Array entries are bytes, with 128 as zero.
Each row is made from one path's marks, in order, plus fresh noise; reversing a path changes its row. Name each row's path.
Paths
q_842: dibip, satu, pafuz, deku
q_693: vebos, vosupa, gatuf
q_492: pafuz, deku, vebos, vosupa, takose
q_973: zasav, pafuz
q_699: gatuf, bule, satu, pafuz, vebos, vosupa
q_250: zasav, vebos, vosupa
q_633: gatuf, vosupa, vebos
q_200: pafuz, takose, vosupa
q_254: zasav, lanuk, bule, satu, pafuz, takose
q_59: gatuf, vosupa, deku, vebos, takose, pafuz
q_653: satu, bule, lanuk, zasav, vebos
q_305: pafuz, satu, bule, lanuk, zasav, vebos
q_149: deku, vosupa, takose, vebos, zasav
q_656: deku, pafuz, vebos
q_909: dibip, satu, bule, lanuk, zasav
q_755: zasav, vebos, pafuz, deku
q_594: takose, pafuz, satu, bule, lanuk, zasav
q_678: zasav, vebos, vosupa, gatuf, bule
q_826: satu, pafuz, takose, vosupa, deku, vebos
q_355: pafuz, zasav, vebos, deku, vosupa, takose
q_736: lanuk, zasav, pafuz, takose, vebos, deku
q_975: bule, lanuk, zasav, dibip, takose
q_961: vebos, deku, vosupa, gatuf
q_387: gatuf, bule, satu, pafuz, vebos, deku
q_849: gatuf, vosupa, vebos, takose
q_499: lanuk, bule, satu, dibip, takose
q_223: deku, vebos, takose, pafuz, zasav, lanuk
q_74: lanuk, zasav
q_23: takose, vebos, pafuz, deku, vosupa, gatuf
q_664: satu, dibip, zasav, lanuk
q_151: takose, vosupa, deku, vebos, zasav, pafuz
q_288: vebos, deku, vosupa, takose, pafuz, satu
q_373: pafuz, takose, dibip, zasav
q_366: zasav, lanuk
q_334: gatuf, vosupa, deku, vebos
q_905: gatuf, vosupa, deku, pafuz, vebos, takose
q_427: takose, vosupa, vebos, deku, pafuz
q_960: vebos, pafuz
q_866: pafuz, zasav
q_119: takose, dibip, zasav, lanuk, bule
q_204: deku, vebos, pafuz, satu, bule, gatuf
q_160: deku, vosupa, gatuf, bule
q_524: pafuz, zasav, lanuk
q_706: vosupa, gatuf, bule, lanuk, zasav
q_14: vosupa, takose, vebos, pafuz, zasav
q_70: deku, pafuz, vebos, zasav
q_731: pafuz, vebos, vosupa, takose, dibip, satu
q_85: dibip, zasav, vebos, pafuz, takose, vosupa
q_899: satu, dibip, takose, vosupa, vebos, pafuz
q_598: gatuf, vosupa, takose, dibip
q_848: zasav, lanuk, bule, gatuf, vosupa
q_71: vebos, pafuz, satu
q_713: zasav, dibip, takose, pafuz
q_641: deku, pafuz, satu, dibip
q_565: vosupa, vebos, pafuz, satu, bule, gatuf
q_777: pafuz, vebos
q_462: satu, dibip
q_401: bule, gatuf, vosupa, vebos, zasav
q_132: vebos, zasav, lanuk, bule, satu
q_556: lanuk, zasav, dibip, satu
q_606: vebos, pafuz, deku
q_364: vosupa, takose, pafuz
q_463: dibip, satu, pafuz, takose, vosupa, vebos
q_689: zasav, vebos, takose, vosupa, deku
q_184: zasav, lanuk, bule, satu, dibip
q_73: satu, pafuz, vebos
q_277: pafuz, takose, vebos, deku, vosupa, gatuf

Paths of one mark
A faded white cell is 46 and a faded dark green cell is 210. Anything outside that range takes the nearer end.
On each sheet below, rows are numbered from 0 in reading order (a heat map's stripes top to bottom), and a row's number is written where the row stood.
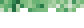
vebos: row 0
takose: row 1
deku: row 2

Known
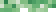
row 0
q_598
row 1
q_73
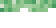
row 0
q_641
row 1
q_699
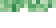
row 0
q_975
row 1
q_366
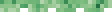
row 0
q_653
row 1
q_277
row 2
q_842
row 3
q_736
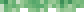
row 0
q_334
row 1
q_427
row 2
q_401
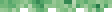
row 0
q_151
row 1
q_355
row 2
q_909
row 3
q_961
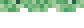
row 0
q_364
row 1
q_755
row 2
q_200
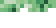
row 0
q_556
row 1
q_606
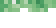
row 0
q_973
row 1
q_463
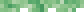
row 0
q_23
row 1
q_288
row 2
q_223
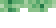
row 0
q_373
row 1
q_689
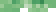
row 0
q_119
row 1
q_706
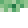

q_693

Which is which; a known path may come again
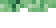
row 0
q_606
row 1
q_387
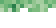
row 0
q_693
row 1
q_204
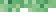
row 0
q_524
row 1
q_85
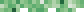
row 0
q_71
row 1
q_713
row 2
q_462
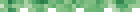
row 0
q_373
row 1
q_14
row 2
q_565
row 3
q_119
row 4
q_492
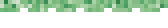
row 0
q_598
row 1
q_656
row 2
q_23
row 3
q_699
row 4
q_905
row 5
q_664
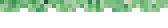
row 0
q_305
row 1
q_364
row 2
q_59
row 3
q_849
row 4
q_184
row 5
q_848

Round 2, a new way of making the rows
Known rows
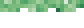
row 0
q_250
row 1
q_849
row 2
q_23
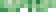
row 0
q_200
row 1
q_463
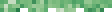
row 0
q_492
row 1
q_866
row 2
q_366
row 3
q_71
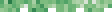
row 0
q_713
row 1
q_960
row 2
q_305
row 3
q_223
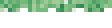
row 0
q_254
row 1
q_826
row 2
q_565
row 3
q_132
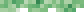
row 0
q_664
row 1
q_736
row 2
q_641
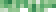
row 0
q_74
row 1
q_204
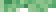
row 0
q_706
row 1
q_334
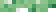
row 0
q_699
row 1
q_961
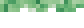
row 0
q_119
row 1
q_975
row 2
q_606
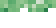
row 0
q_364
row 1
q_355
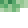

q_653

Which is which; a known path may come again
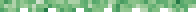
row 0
q_373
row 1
q_355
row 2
q_656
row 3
q_899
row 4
q_119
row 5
q_598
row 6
q_556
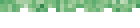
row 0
q_305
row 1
q_641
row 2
q_826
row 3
q_633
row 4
q_70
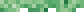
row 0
q_14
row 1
q_288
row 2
q_689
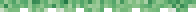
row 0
q_848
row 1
q_706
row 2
q_74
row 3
q_866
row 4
q_73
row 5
q_755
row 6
q_184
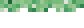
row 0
q_499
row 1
q_731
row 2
q_905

